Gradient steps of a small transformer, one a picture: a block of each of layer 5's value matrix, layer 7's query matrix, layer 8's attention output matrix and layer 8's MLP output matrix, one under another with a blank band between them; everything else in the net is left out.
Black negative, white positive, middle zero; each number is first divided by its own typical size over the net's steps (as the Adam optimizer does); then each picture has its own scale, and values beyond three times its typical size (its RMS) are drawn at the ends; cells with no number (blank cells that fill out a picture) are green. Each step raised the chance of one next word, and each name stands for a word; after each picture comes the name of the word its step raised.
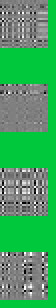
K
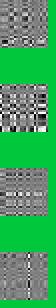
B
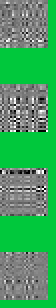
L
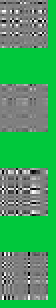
L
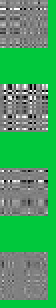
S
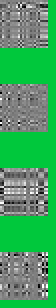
K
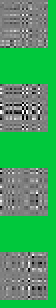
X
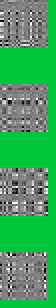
K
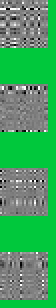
S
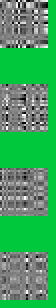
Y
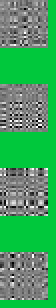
B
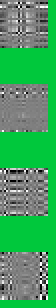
L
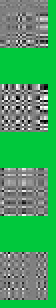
B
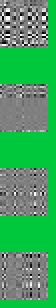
B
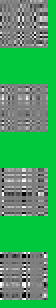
B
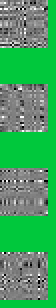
S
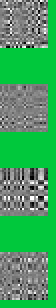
Y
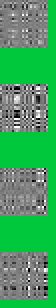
X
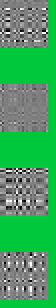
X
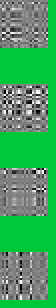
L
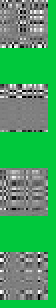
Y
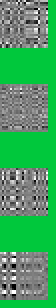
Y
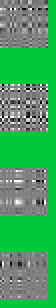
S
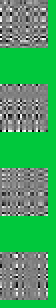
B
